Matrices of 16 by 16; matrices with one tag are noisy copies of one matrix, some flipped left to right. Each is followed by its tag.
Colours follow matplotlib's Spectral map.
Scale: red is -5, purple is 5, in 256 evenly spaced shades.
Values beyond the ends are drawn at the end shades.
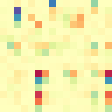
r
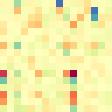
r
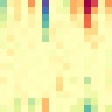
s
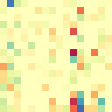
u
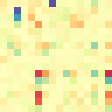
r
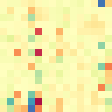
u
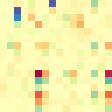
r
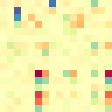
r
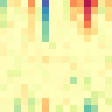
s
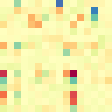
r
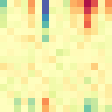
s
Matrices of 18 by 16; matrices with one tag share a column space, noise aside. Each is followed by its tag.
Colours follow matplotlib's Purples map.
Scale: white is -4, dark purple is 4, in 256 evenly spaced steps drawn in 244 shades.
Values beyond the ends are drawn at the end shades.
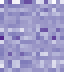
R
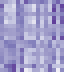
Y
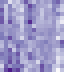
Y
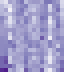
Y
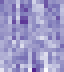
Y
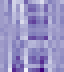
Y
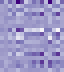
R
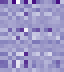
R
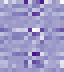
R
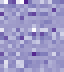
R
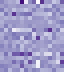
R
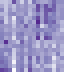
Y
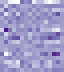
R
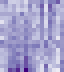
Y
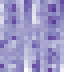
Y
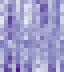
Y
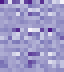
R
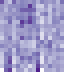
Y
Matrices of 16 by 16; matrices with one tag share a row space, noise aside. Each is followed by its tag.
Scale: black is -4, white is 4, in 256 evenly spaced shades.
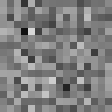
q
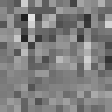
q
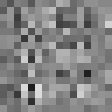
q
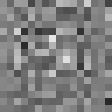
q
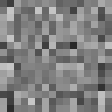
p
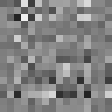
q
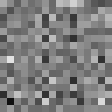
p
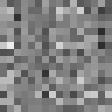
p
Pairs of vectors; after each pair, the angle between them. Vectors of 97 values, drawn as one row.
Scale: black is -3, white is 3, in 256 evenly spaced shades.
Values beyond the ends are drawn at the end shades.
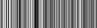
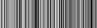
partly aligned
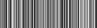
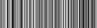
nearly opposite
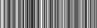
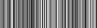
partly aligned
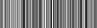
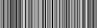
nearly opposite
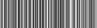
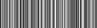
partly opposed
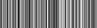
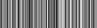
nearly parallel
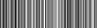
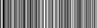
partly aligned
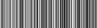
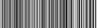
partly aligned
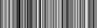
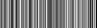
orthogonal
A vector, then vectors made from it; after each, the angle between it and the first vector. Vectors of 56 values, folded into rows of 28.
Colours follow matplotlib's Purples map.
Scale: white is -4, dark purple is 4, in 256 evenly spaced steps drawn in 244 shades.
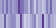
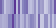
orthogonal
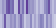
partly aligned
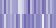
nearly opposite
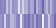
nearly opposite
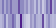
nearly parallel
